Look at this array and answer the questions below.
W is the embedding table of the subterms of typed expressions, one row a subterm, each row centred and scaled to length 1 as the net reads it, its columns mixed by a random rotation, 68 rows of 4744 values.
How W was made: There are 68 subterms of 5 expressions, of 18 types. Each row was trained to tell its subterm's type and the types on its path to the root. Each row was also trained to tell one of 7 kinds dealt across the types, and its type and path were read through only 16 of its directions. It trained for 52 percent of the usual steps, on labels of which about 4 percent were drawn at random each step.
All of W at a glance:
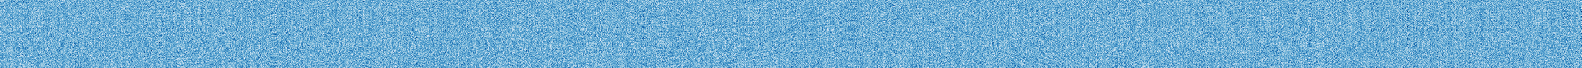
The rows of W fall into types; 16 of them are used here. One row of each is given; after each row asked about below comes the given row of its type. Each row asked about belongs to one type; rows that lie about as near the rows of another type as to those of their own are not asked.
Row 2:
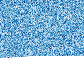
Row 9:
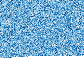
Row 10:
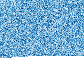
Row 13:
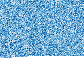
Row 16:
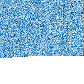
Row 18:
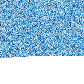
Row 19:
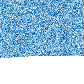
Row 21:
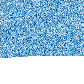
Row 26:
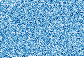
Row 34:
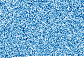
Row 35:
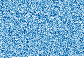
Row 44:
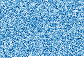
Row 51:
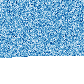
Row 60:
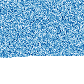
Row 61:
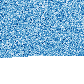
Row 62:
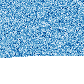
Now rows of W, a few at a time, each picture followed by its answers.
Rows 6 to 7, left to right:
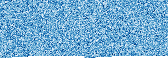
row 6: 44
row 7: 51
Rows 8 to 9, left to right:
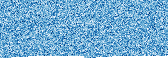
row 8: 21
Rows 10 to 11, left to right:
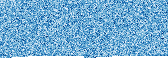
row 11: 16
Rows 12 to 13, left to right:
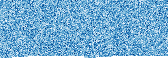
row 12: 35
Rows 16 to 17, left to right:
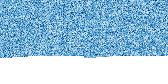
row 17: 9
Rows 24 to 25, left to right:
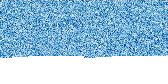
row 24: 13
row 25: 35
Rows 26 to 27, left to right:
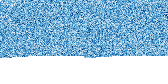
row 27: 34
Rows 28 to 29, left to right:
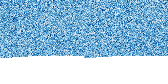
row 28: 2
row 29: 2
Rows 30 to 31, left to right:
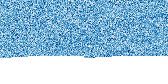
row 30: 2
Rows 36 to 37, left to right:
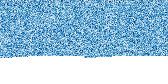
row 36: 2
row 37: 26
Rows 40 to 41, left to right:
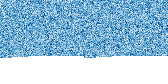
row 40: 16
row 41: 13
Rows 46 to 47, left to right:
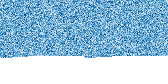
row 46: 44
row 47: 21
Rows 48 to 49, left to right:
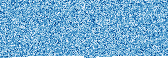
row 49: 13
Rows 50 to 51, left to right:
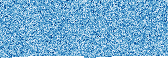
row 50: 19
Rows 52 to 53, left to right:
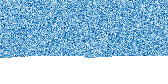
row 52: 34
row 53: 35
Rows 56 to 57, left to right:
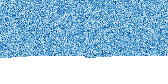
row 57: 9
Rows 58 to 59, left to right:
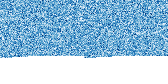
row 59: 16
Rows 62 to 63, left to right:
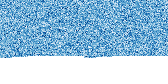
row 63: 44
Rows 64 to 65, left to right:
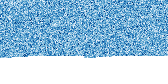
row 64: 26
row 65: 13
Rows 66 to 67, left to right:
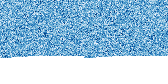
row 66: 44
